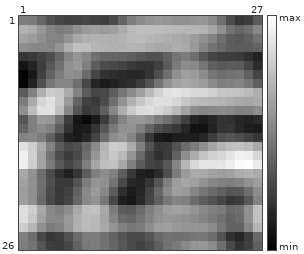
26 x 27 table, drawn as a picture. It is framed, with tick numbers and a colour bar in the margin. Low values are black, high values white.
Average level on the scale: 50%. Stripes: horizontal, repeating 4 times. Lone odd cells: none. Slope: none. Rings: centred on the bottom right.
